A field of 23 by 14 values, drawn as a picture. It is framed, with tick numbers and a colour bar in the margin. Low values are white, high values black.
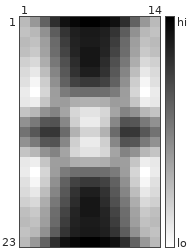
Its left and right halves mirror each other, and so do its top and bottom. No row or column stands out. There is no overall slope.
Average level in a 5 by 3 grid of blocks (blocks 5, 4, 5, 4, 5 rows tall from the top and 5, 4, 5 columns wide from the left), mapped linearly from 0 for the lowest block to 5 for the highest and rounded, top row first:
252 / 131 / 202 / 131 / 252
